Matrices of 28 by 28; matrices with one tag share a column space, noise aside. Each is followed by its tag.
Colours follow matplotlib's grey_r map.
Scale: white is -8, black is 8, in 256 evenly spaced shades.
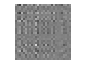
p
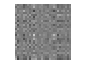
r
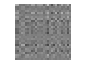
p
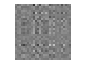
p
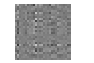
p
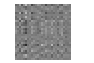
p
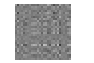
p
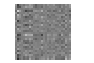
r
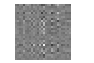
p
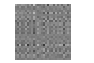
p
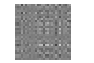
p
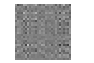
p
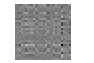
p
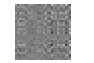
p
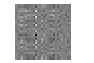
r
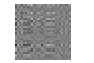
p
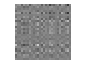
p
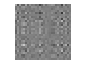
p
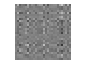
p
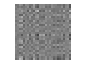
r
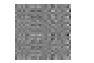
r
